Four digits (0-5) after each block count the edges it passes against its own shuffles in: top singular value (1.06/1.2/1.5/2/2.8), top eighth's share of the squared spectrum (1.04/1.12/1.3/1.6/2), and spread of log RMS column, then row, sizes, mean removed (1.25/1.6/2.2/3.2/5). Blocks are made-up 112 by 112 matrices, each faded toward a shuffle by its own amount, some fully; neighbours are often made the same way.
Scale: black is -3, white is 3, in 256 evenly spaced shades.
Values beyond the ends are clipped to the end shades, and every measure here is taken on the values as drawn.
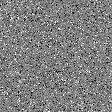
0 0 0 0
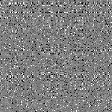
5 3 2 3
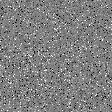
3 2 1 0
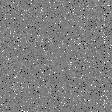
2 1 0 0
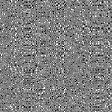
5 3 3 2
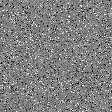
2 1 0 0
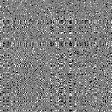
5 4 3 3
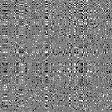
5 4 3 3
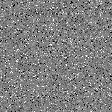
3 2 0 1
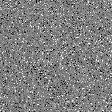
3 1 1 0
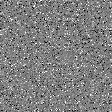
3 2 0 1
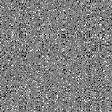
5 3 2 2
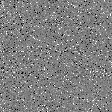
3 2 0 1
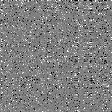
4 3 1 2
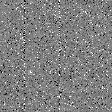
3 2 2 0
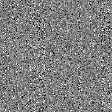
1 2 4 0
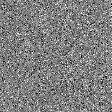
0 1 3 0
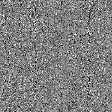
1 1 3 0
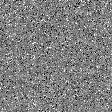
0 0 0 0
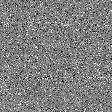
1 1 0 1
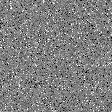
0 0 0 0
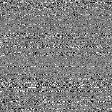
2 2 0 4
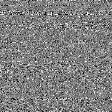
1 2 0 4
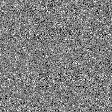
1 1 0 3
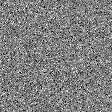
0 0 0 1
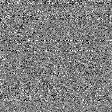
1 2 0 3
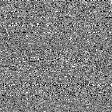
1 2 0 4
